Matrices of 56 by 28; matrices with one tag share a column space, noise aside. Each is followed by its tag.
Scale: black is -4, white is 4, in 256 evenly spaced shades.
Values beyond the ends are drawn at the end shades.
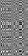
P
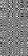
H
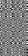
H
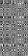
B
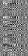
B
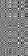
H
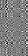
H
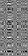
P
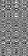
H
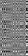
P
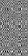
P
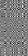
H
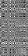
H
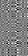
H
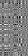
B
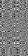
H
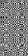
B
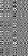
H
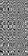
P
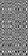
P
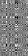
B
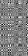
B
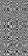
P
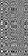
P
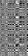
B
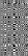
B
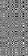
H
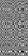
P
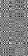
H
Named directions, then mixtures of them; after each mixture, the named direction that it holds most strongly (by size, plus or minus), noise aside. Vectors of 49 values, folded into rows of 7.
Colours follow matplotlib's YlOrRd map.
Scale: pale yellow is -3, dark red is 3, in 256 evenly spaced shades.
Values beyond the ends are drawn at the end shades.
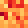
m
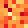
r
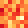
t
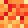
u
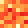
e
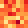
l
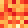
e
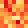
l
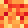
u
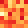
m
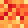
u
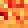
m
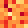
r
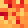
m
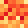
u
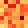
t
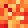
t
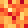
r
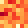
e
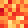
t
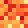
u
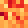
m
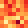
l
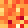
t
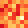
t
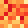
u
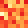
m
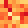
r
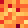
e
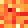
e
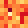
r
